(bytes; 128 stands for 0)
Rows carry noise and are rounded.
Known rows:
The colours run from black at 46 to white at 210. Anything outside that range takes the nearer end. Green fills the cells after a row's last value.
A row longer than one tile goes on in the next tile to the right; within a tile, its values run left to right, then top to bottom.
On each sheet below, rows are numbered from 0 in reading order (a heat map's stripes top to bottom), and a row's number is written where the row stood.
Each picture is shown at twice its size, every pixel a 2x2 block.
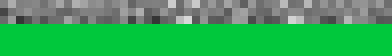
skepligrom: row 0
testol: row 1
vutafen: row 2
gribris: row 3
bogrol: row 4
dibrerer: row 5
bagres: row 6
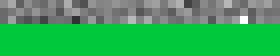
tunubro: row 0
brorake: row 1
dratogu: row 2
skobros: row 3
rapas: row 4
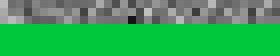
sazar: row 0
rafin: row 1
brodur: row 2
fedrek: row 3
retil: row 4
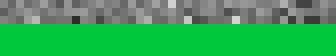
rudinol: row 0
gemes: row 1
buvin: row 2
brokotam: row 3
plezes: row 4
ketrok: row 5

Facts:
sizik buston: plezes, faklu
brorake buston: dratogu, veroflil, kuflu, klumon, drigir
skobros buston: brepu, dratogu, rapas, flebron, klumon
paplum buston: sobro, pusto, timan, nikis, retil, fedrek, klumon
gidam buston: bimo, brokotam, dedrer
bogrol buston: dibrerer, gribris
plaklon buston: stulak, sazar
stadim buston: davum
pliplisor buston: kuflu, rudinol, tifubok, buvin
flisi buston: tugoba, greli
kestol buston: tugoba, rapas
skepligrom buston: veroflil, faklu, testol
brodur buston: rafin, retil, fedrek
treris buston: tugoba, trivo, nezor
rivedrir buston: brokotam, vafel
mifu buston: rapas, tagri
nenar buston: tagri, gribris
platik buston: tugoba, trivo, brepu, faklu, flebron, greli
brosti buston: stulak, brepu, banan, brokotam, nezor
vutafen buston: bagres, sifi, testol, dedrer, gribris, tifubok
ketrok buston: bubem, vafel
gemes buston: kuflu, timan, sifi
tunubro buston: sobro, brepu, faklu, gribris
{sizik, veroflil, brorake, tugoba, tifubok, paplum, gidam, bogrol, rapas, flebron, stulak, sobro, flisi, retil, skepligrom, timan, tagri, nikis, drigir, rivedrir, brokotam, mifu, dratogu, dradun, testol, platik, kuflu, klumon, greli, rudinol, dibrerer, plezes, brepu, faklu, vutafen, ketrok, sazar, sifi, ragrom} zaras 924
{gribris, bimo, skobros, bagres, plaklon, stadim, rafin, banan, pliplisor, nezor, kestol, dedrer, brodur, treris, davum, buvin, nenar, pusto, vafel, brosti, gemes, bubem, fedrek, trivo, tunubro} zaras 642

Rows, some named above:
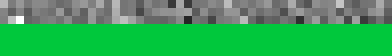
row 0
brepu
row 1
timan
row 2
sazar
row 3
paplum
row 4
bimo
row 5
brorake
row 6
bubem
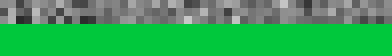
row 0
stadim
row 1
ketrok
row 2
sifi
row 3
flisi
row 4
sizik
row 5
plaklon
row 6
tunubro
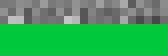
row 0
sobro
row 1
sobro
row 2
tunubro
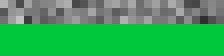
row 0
nenar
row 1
platik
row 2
veroflil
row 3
rivedrir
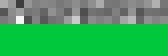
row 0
mifu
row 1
klumon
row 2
klumon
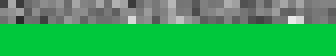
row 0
paplum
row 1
sifi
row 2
kestol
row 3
sazar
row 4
brosti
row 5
faklu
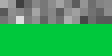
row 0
kestol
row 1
bogrol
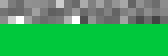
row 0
tugoba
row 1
tagri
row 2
tunubro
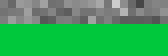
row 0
tifubok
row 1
drigir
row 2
gidam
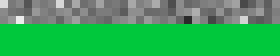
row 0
nezor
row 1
dedrer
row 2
kuflu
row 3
pliplisor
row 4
treris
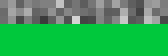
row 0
vutafen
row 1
vafel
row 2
davum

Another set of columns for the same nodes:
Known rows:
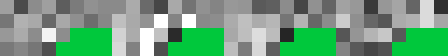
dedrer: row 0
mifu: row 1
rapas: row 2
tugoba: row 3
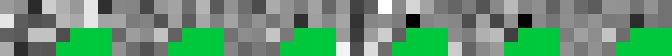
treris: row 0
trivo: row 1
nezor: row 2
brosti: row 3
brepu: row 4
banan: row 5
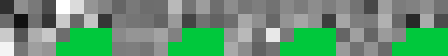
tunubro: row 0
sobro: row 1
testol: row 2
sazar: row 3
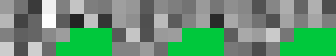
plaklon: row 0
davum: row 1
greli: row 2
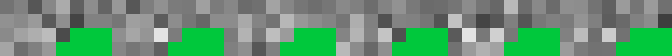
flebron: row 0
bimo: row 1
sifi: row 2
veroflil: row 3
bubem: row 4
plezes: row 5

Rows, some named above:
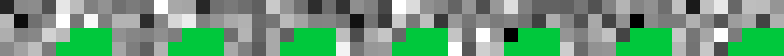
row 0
bogrol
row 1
gemes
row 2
kuflu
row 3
tunubro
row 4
skobros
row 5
brepu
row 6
gidam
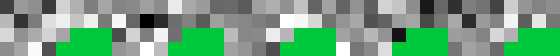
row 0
nenar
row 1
ketrok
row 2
vutafen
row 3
brorake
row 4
gribris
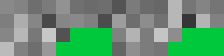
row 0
veroflil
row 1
dibrerer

